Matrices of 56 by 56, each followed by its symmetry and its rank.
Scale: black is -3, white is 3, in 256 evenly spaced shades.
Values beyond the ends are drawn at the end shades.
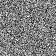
neither, full rank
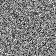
symmetric, full rank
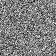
neither, full rank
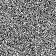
neither, full rank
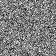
neither, full rank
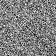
symmetric, full rank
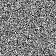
antisymmetric, full rank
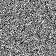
antisymmetric, full rank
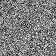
symmetric, full rank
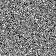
antisymmetric, full rank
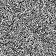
antisymmetric, full rank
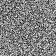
symmetric, full rank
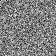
symmetric, full rank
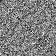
symmetric, full rank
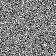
symmetric, full rank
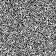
neither, full rank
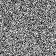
neither, full rank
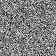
neither, full rank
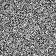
symmetric, full rank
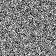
antisymmetric, full rank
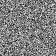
antisymmetric, full rank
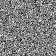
antisymmetric, full rank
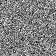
neither, full rank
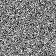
antisymmetric, full rank
